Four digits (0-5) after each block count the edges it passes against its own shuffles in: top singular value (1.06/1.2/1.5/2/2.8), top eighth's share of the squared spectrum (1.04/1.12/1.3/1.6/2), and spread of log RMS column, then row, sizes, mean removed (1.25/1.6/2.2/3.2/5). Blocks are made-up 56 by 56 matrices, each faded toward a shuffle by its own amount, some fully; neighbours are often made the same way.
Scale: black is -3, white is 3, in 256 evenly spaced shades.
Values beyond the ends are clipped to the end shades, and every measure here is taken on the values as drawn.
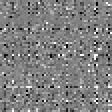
3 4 2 3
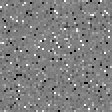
0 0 0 0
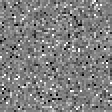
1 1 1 0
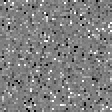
0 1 0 0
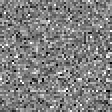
3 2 0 1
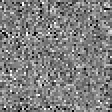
2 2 1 1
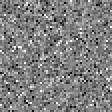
0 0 0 0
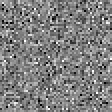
3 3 1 1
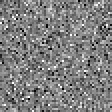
0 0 0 0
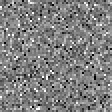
0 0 0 0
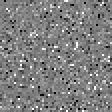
0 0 0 0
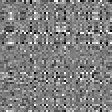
4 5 3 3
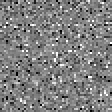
2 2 0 0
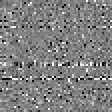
4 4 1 3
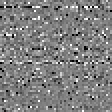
3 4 1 3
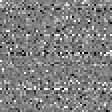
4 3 1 2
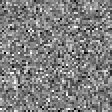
1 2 0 2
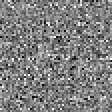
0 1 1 3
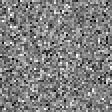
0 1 0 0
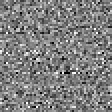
1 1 0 3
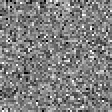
0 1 0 1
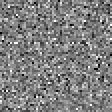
0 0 0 1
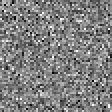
1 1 0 0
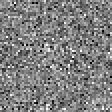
0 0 0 1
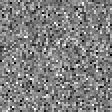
2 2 0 0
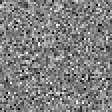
2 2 0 0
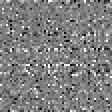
4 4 1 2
